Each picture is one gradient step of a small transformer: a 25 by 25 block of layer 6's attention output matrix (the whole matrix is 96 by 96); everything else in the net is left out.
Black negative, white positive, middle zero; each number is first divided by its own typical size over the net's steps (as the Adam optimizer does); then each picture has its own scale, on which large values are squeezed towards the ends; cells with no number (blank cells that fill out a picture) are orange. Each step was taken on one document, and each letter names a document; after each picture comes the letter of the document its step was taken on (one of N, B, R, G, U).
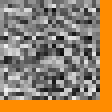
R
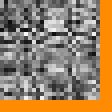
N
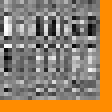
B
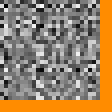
B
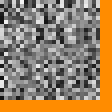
R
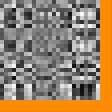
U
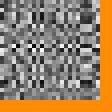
U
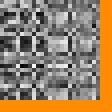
N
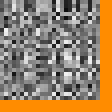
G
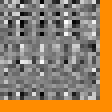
B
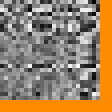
U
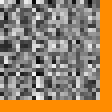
N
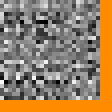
B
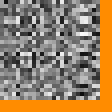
U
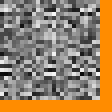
U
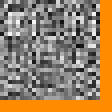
R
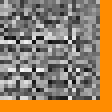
N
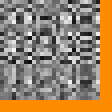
U
